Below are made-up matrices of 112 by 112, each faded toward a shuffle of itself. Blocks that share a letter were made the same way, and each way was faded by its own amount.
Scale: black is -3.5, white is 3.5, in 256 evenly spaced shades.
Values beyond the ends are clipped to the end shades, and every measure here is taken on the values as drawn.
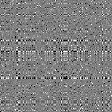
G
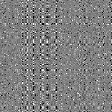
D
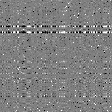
G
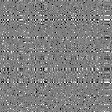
G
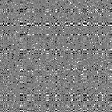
G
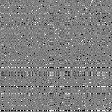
G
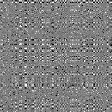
G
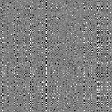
D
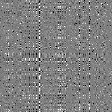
D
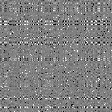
G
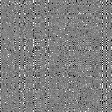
D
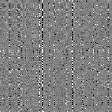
D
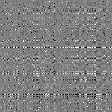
G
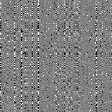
D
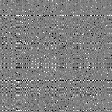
G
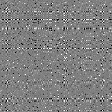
G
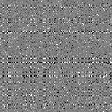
G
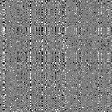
D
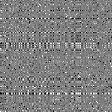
G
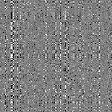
D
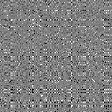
G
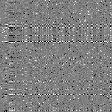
G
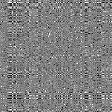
G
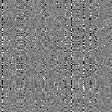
D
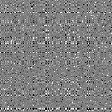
G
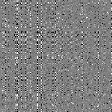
D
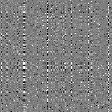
D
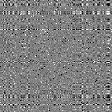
G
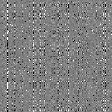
D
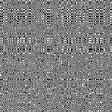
G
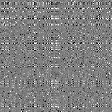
G
